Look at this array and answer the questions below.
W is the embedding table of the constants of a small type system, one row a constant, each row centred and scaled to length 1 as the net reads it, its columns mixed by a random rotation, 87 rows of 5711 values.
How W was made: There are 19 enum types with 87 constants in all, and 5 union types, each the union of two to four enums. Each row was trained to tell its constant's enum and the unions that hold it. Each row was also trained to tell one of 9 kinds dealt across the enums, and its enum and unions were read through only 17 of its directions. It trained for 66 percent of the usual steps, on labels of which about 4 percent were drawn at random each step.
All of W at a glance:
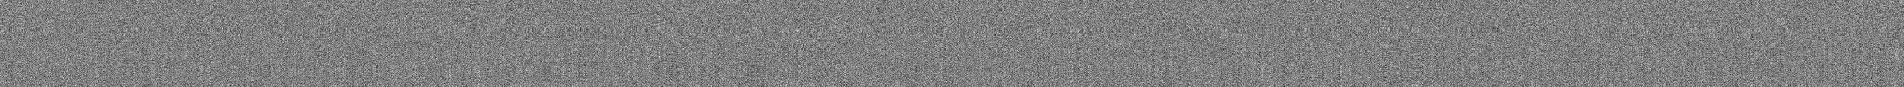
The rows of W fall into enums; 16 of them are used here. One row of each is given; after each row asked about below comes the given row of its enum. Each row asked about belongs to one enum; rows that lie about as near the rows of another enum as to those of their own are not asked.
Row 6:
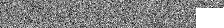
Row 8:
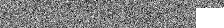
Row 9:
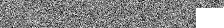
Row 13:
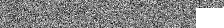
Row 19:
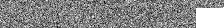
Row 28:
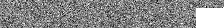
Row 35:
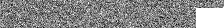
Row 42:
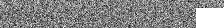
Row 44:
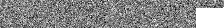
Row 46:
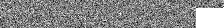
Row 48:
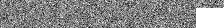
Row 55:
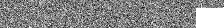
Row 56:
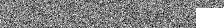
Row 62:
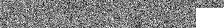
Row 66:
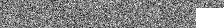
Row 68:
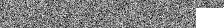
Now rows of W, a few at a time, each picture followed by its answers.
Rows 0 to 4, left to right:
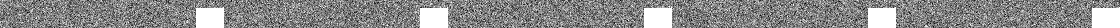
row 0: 8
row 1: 48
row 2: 62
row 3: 13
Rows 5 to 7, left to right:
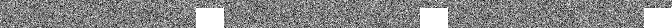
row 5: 28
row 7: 28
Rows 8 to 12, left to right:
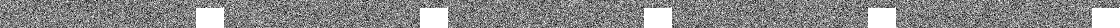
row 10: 19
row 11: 44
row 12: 68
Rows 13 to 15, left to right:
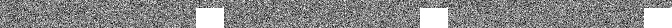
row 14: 6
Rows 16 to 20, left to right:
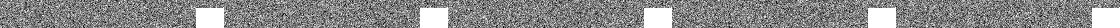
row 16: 28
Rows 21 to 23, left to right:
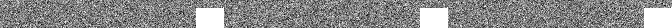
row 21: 56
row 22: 68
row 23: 48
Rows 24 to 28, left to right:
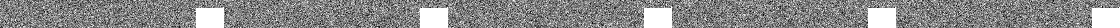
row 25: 56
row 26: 48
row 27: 28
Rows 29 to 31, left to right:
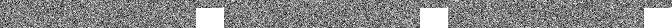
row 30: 9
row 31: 8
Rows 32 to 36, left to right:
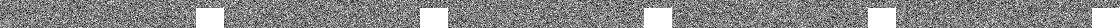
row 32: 8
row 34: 55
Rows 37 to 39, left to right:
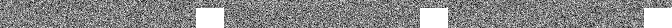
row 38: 13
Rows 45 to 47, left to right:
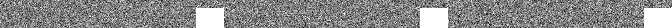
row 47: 56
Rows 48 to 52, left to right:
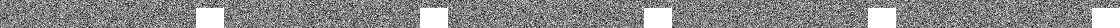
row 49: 48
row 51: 55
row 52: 56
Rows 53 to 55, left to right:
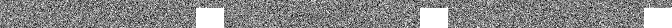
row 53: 44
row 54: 66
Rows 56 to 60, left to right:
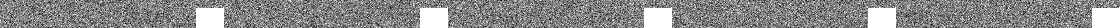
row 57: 48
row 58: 68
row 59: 46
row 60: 13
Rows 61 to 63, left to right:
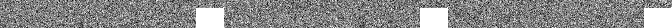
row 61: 46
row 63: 13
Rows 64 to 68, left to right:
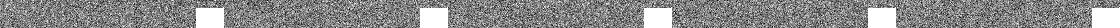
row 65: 9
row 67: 9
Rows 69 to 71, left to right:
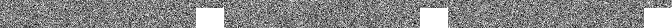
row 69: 44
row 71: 9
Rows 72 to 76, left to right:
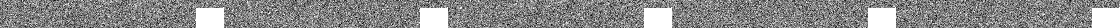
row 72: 66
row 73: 62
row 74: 68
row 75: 62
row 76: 46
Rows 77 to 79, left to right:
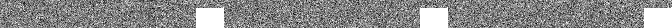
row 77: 19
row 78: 6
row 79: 68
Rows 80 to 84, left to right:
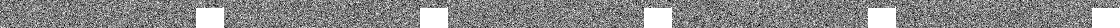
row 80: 9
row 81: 8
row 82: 44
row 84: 42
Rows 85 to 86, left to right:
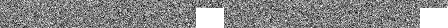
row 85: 44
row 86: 66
